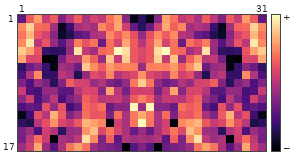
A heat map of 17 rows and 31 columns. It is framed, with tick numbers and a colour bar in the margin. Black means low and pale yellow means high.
Odd rows or columns: none. Histogram: bell-shaped. Ninth with the highest average: top middle. Mirror symmetry: left to right.
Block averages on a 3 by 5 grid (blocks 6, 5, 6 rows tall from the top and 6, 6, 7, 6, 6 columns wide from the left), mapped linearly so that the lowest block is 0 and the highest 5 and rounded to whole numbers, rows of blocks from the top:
3 4 5 4 3 | 0 4 4 4 0 | 2 4 3 4 2
